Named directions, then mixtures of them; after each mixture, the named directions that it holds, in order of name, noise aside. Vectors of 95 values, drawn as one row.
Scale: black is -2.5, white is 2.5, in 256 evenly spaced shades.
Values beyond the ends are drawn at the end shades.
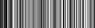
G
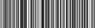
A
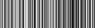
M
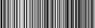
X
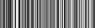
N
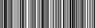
A, G, M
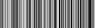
A, N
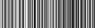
M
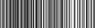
M, X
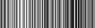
M, X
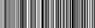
A, M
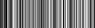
G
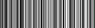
G, N, X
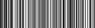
G, M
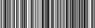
A, X
